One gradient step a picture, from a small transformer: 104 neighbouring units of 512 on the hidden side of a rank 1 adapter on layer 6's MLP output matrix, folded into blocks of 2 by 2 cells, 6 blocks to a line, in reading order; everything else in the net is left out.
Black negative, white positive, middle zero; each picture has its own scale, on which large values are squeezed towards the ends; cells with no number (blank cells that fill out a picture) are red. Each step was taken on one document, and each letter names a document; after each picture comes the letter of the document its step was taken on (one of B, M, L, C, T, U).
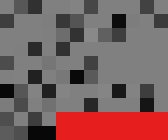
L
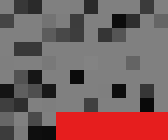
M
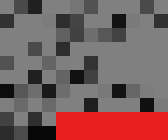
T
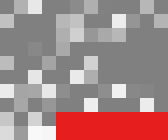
L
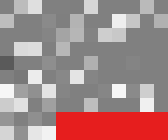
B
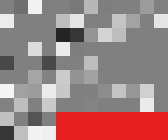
T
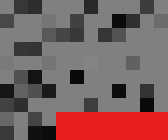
M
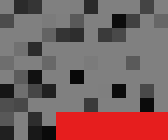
M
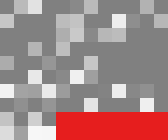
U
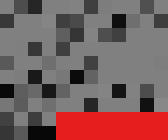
L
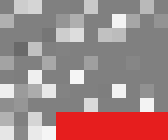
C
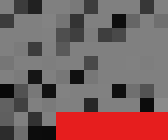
B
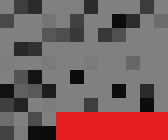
M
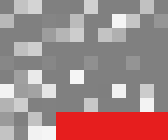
C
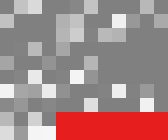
U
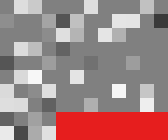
C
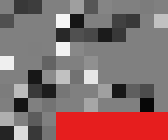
L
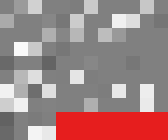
M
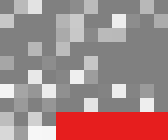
U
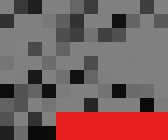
B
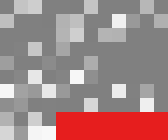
U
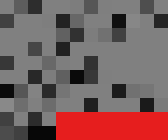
T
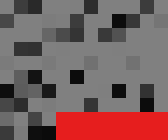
M
